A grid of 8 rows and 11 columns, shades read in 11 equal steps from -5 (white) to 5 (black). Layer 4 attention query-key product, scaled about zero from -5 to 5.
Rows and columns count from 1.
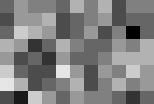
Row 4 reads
-2 -1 3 1 -2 0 1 1 -1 0 -2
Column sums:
-4 -1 2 3 -1 -3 5 -1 0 4 -3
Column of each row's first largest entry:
9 1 10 3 4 3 3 2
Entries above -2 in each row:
9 10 9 8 8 8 7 10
